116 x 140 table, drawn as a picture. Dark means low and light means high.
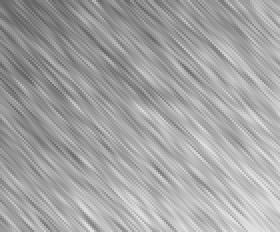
Values rise toward the bottom right. Neither half mirrors the other. Streaks slant down to the right. The ninth with the lowest average is the top left. The ninth with the highest average is the bottom right. No single row or column stands out from its neighbours. The histogram is bell-shaped.
